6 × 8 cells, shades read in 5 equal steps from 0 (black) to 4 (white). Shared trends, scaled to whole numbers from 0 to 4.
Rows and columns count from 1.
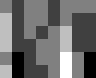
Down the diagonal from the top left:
2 1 2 2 2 4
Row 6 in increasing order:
0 0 1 1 2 2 3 4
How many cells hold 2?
19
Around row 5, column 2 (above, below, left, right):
1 0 2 1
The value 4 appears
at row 5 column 6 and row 6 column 6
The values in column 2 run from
0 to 1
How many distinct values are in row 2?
3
